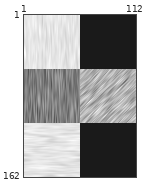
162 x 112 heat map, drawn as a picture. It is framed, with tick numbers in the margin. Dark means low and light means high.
The table splits into 3 rows of 2 panels. Panel 1,1: very high, streaked downward, faint in contrast. Panel 1,2: very low, flat. Panel 2,1: middling, streaked downward. Panel 2,2: high, slanting up to the right. Panel 3,1: very high, streaked across, faint in contrast. Panel 3,2: very low, flat.
